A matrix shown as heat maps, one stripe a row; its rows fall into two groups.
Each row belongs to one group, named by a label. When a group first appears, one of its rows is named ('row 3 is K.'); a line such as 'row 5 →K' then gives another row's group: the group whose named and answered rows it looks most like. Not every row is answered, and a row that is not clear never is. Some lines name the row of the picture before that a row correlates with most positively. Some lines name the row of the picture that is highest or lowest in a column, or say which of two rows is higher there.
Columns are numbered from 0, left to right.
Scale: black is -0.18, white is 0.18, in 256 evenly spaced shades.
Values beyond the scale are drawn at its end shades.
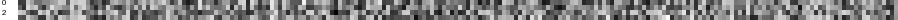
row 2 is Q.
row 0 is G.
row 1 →G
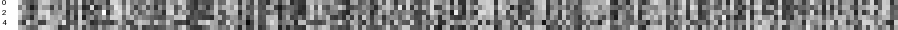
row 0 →Q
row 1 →Q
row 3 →Q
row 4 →G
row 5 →Q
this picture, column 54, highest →1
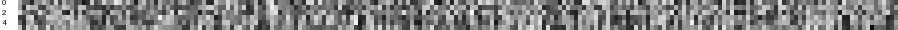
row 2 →Q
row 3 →G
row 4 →G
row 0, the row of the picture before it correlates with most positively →1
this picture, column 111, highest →1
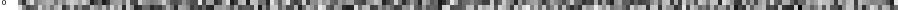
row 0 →G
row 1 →Q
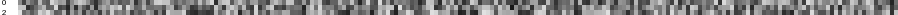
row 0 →G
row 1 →Q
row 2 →Q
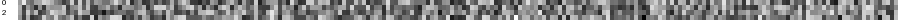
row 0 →Q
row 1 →G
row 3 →Q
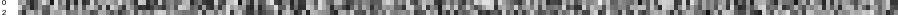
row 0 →Q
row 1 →Q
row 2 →G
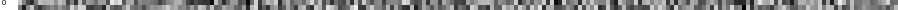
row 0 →Q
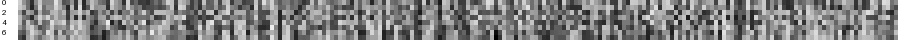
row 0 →Q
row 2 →G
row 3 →Q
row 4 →G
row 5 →G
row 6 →G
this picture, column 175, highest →0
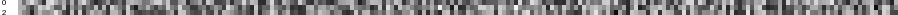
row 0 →G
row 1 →Q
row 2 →Q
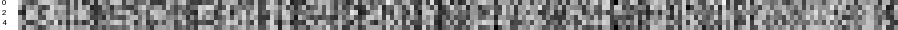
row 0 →Q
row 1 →G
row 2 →G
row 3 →G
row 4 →Q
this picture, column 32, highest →0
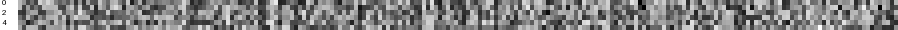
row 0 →Q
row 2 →G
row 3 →G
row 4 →Q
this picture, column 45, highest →5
